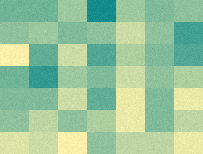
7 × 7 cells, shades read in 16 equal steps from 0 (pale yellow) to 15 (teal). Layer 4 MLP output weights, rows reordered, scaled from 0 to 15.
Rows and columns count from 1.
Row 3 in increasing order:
0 3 5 8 10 11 11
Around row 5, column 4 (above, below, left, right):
8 5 3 1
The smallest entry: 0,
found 2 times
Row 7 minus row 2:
-5 -3 -8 0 1 -3 -11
